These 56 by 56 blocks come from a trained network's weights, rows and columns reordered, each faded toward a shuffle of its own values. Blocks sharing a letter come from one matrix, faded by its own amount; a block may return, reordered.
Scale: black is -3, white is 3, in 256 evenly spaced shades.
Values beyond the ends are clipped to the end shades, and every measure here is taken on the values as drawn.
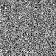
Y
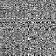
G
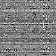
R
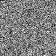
Y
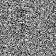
Y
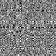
G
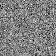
Y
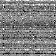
R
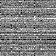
R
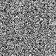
Y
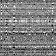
R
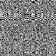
G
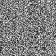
Y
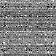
R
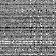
R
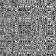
G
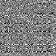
G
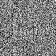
Y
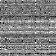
R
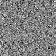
Y
